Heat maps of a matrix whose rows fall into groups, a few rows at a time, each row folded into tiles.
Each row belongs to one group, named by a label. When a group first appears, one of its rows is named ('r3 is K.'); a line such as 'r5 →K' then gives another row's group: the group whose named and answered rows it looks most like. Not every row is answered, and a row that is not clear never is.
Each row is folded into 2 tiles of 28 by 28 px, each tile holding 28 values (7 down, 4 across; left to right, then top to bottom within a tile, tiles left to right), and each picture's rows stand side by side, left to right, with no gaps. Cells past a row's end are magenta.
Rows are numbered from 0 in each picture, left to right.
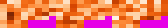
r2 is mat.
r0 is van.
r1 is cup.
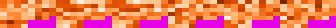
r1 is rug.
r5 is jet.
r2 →rug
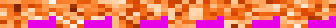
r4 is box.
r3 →mat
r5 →jet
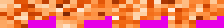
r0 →box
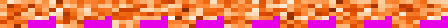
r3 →cup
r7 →rug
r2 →box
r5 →cup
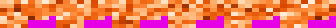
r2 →cup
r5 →mat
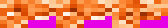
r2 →box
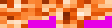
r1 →van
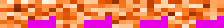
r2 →jet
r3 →jet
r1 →box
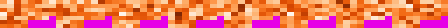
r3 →van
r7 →box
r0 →cup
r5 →rug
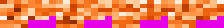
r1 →cup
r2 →mat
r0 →cup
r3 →cup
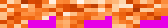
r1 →rug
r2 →box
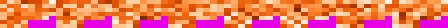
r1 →van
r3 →rug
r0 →jet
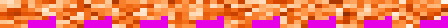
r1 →box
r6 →van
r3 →mat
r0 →box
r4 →box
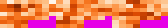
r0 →rug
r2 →box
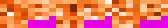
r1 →rug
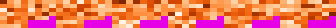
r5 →box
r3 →jet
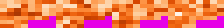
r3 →mat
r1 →box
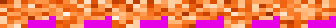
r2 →mat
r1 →mat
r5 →mat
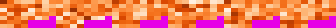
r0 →rug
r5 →mat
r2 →mat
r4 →van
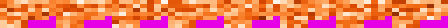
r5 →box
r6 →mat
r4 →jet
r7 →rug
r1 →rug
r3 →rug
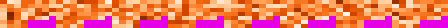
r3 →cup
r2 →van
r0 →van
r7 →jet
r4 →box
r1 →jet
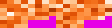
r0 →mat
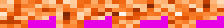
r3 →jet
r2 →jet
